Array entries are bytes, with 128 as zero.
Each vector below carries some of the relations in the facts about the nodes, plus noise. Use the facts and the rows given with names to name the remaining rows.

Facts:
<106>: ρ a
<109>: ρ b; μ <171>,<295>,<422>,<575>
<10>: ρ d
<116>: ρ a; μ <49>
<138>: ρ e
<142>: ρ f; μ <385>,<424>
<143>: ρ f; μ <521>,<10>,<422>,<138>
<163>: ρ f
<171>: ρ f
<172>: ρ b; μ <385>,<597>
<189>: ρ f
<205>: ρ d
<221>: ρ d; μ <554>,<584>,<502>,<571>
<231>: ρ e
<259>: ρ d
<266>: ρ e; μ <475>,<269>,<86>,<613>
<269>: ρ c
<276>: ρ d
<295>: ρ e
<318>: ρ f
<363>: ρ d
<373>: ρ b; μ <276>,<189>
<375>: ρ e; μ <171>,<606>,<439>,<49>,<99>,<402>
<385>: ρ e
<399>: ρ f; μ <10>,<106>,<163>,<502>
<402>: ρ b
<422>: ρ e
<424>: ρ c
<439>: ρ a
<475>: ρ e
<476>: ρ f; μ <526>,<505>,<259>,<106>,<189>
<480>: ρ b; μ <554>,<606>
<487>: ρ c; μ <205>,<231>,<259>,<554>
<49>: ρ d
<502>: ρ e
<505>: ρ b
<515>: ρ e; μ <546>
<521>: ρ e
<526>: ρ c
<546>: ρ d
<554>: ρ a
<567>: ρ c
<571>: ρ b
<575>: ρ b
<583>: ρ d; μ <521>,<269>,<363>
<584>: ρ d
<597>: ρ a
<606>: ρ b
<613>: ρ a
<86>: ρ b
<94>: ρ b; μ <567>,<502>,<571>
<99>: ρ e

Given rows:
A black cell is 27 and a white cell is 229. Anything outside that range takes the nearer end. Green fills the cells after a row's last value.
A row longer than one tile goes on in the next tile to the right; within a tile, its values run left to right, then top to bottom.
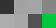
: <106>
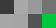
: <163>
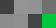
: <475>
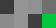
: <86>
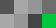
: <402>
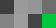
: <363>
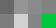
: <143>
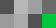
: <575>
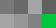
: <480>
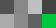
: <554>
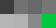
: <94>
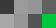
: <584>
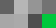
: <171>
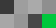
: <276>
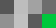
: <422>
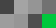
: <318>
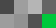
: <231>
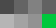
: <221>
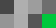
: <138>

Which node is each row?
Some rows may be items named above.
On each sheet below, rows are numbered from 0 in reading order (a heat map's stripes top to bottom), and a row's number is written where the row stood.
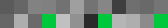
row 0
<583>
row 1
<49>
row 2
<94>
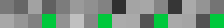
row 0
<480>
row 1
<109>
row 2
<106>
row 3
<163>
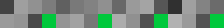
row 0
<546>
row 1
<515>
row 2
<606>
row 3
<567>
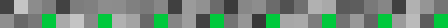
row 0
<385>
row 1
<399>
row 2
<375>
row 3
<363>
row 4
<269>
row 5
<476>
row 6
<266>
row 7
<10>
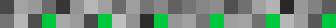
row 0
<521>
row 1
<189>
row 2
<49>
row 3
<515>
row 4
<373>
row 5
<571>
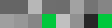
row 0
<487>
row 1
<49>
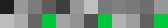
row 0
<502>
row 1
<259>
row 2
<116>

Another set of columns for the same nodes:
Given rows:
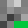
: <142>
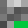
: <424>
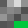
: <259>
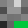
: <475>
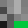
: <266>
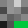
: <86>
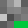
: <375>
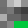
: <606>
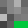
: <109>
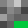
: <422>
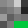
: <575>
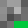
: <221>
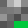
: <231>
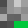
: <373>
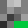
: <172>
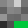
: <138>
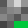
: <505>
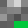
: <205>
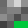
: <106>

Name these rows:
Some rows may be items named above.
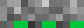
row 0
<221>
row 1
<138>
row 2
<143>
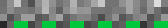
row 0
<515>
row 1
<476>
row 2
<143>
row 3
<567>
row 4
<399>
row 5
<546>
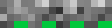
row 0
<143>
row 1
<554>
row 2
<269>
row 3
<502>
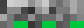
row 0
<189>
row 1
<269>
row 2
<399>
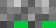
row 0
<10>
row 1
<487>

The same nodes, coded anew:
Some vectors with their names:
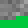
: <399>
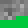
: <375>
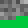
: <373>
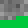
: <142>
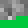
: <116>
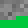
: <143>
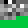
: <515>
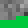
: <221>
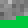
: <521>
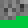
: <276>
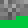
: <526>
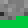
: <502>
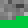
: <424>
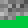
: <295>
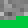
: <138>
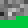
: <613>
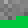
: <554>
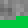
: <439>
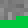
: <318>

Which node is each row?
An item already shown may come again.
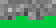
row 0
<567>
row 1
<487>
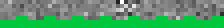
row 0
<521>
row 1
<487>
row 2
<422>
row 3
<163>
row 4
<546>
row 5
<138>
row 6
<109>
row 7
<584>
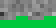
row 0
<10>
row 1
<138>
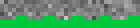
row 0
<269>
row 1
<480>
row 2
<109>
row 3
<189>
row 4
<49>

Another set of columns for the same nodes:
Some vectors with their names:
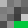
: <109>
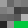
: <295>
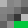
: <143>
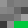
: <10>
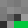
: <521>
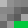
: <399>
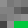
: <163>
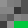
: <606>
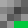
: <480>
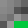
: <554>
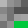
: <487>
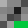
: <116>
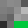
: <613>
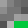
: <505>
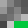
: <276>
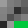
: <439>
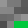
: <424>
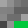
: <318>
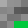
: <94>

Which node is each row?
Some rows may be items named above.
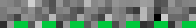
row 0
<521>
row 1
<373>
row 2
<422>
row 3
<143>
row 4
<567>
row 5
<515>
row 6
<138>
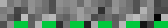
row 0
<109>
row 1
<189>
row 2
<269>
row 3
<49>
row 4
<189>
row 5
<546>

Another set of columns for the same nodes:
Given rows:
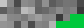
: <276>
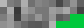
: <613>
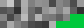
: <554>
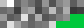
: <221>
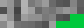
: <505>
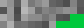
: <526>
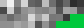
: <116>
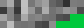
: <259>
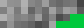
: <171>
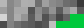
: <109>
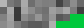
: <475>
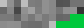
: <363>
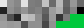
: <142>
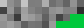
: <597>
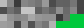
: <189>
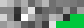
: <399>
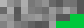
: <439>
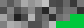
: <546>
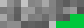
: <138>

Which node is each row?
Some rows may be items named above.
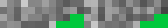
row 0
<138>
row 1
<567>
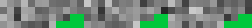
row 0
<163>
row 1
<269>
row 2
<189>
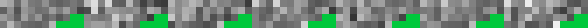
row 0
<584>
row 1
<49>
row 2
<109>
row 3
<521>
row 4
<163>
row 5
<138>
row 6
<143>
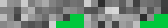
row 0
<10>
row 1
<373>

